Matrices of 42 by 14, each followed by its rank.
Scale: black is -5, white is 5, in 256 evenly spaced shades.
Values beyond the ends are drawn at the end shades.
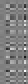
one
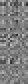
three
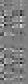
two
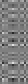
one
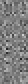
three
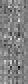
three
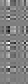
one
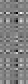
one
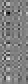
two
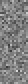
full rank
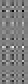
one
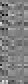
two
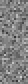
full rank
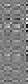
two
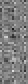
three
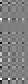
one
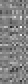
three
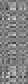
two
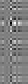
one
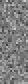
full rank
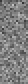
full rank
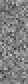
full rank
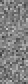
full rank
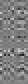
two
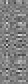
three
